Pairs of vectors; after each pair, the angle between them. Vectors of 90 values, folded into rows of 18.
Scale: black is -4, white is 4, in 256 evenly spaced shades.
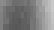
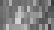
partly opposed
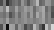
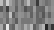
nearly opposite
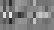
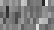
orthogonal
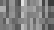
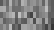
partly aligned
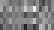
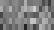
nearly parallel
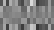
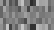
nearly opposite
